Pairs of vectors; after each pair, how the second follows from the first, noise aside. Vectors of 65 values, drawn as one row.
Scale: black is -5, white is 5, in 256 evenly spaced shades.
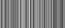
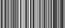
scaled up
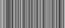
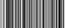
scaled up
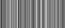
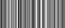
scaled up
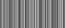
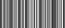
scaled up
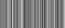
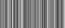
copied
